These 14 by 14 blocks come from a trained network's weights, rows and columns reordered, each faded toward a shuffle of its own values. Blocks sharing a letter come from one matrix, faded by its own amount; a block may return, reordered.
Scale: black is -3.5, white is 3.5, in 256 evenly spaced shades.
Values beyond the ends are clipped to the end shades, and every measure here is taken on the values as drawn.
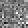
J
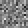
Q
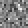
J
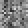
Q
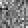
J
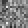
Q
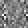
J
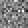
J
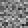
Q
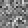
Q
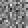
Q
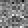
J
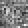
Q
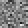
Q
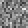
J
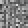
Q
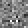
J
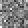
Q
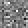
J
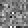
J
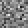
J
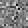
J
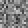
Q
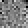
J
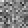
Q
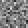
Q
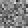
Q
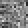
Q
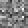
J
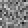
Q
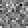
J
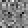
J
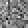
Q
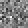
J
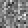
Q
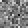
Q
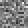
Q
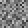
Q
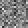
Q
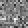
J
